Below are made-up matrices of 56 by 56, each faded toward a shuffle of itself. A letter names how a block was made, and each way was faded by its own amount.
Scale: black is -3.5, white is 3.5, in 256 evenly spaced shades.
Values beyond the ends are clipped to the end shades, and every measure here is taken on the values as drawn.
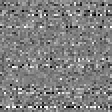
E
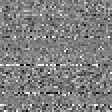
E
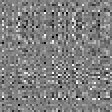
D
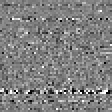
E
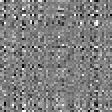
D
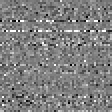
E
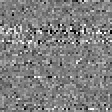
E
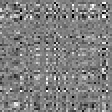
D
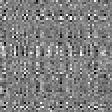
D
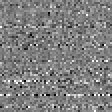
E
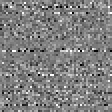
E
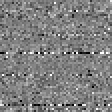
E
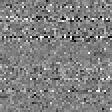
E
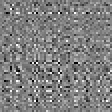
D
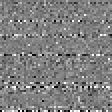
E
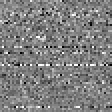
E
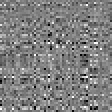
D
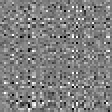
D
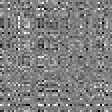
D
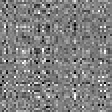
D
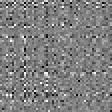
D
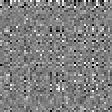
D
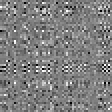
D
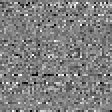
E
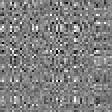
D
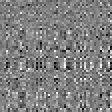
D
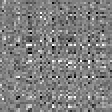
D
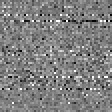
E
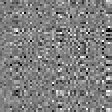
D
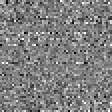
E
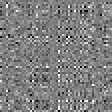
D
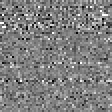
E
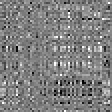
D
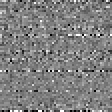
E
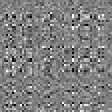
D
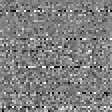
E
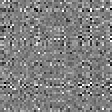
D
